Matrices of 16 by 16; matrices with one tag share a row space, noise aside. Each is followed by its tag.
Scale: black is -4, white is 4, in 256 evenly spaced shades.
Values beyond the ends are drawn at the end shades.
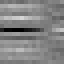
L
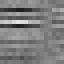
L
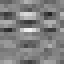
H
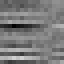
L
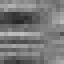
L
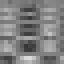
H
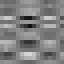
H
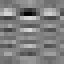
H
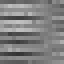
L
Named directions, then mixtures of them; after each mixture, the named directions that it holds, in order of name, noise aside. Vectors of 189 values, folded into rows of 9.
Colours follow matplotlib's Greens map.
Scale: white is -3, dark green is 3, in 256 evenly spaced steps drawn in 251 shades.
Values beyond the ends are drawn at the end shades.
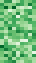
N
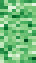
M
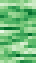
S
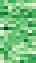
M, S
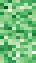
M, N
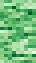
N, S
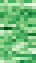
M, S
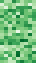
N, S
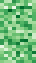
N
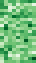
M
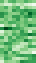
M, S
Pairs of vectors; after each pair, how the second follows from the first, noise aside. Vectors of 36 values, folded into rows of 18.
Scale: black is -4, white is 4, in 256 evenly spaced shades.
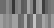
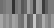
copied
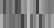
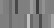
partly zeroed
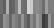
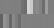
partly zeroed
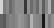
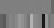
partly zeroed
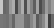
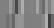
partly zeroed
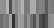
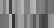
copied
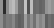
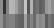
copied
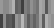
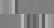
partly zeroed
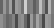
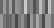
copied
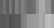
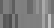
partly zeroed
